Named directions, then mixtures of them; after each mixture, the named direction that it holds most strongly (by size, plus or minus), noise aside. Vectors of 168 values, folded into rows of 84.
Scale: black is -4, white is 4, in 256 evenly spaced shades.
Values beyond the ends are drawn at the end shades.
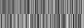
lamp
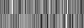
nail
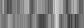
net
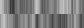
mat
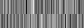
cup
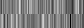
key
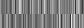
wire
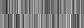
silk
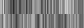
mat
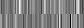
wire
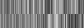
net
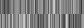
lamp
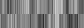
net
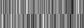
key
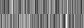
nail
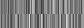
lamp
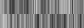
mat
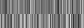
lamp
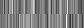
nail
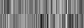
nail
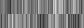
net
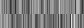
wire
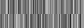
silk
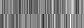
key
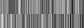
key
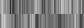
mat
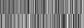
lamp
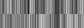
net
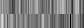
key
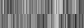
net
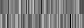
key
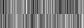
cup
